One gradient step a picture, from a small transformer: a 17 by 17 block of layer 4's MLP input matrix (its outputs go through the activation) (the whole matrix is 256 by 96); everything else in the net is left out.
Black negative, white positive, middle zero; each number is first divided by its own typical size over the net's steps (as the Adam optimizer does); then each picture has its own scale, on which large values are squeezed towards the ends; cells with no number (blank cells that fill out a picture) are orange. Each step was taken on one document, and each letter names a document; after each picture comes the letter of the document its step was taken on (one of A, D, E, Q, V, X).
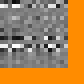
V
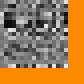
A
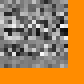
A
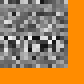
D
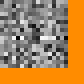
D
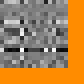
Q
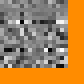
Q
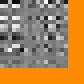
V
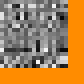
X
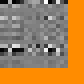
V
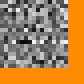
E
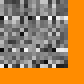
X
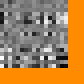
X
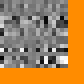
X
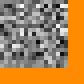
A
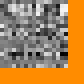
A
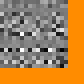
Q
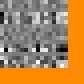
X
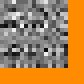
A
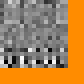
Q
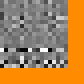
Q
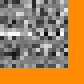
A
